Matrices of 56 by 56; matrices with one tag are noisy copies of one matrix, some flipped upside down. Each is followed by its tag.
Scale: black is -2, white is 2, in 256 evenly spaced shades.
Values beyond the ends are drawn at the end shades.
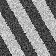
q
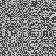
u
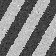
q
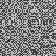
u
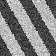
q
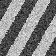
q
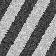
q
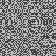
u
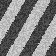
q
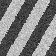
q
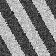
q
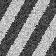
q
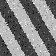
q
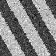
q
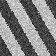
q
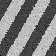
q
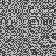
u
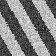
q
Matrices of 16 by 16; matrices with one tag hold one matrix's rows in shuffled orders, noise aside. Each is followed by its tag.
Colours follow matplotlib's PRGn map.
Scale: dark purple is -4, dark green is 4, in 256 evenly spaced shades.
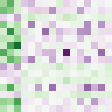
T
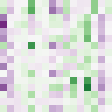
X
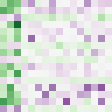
T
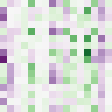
X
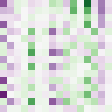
X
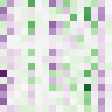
X
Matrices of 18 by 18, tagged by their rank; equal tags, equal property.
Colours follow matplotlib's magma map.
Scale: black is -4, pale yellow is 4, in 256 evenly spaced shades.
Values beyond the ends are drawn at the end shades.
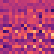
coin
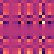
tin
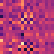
coin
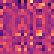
coin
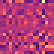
coin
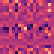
coin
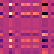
tin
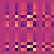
tin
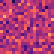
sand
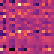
coin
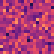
sand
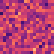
sand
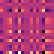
tin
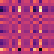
tin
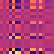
tin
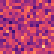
sand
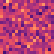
sand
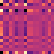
tin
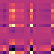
tin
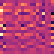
coin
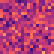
sand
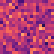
sand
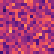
sand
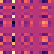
tin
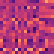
coin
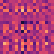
coin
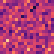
sand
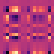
tin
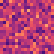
sand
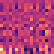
coin
